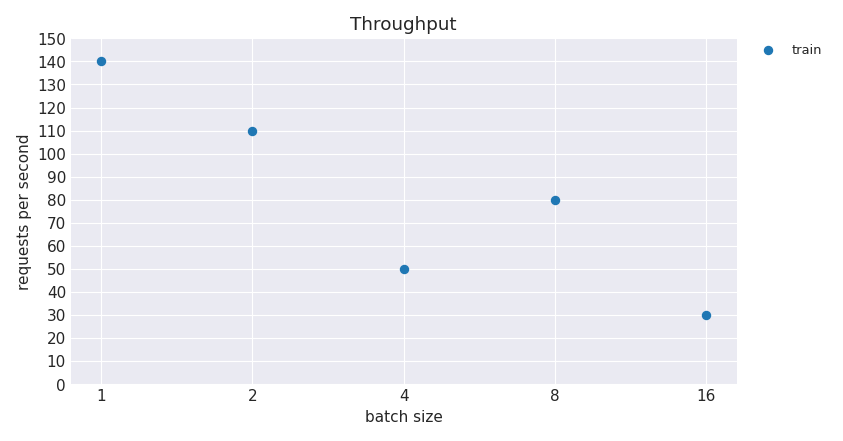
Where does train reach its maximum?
1
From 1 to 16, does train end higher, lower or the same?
lower
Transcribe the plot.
Title: Throughput
x-axis: batch size, ticks 1 2 4 8 16
y-axis: requests per second, ticks 0 10 20 30 40 50 60 70 80 90 100 110 120 130 140 150
Legend: train
Values:
train: 140 110 50 80 30
